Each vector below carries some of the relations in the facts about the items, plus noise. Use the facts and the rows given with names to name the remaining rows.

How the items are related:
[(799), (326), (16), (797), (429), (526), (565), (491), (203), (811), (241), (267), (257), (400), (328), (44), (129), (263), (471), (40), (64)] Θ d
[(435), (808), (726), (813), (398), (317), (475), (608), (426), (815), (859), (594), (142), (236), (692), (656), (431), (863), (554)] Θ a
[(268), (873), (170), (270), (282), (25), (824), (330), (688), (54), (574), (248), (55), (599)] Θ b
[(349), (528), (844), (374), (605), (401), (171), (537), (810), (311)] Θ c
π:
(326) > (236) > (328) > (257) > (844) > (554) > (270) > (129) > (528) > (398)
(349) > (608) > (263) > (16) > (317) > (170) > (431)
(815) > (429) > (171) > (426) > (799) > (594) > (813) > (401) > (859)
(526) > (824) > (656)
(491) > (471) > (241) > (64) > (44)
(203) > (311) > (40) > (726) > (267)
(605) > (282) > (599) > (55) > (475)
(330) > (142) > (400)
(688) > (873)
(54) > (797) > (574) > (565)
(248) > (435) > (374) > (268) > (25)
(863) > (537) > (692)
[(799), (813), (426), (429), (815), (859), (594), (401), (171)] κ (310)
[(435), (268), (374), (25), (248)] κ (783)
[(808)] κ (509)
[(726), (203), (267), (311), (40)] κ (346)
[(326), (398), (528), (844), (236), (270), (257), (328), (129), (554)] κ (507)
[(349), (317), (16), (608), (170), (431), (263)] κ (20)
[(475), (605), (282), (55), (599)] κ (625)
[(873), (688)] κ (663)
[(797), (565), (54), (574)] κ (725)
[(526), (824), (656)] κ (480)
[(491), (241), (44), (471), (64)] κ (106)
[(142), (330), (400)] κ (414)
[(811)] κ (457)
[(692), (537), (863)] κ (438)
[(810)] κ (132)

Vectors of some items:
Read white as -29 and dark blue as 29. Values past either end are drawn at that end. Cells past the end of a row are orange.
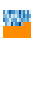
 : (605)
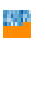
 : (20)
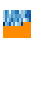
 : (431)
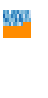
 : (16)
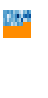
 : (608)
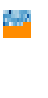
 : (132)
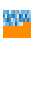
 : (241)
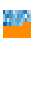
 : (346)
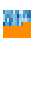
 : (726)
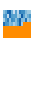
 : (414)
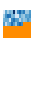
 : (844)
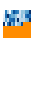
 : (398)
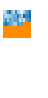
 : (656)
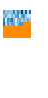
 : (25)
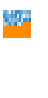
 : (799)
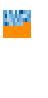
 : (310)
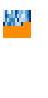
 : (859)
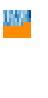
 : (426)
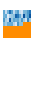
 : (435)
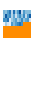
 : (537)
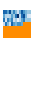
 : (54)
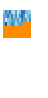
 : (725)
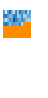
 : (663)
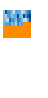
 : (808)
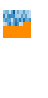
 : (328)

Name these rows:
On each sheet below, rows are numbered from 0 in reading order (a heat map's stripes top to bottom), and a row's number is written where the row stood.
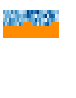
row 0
(475)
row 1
(330)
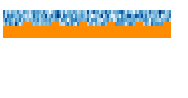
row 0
(40)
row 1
(692)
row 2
(811)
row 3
(248)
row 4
(142)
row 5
(171)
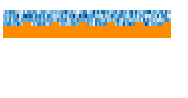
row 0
(236)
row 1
(565)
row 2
(863)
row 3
(810)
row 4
(311)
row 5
(824)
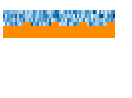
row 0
(797)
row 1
(317)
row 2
(374)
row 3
(815)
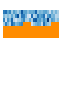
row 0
(574)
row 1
(400)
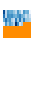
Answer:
(203)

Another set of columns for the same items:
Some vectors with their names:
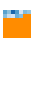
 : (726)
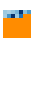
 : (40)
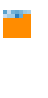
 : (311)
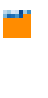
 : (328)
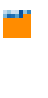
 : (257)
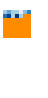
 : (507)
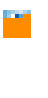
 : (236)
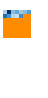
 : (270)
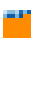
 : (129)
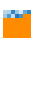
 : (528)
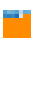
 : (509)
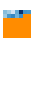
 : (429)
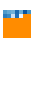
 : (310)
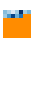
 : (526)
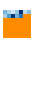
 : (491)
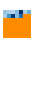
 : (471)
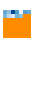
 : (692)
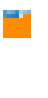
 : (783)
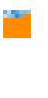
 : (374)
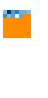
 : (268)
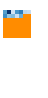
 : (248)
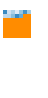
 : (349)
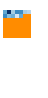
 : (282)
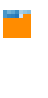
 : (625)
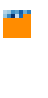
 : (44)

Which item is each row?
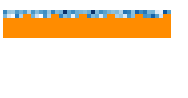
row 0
(815)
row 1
(426)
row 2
(574)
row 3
(824)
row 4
(401)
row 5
(20)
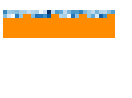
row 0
(863)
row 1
(326)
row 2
(171)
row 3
(844)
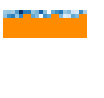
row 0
(799)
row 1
(398)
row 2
(608)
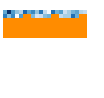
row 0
(170)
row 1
(317)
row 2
(605)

